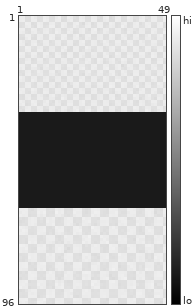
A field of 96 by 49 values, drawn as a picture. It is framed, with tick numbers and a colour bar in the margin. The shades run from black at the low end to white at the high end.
The table splits into 3 rows of 1 panel. Panel 1,1: very high, checkered, faint in contrast. Panel 2,1: very low, flat. Panel 3,1: very high, checkered, faint in contrast.
